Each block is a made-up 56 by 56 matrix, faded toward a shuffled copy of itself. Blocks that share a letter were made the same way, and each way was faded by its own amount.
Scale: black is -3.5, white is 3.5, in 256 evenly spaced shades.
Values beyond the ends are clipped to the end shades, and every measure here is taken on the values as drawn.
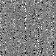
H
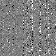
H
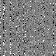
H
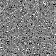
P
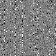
H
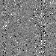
H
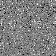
P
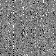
H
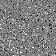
P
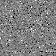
P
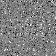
P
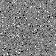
P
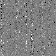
H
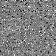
P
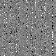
H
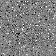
P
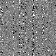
H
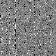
H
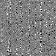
H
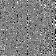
H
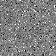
P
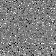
P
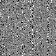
H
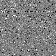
P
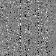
H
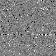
P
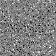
P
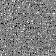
P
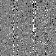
H
